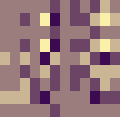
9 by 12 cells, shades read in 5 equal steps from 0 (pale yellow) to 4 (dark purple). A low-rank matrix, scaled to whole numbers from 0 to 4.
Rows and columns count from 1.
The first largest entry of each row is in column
6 6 6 6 5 3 4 5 6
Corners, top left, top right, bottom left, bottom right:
2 2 2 2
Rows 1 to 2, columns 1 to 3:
2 2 2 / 2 2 3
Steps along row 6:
same up down down up down up same down same same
